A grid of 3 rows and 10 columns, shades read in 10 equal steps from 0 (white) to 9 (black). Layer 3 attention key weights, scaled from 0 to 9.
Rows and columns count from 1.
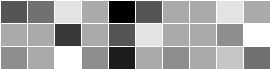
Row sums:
40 33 36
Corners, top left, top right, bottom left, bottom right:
6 3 4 5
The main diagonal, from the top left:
6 3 0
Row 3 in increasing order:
0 2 3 3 3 4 4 4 5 8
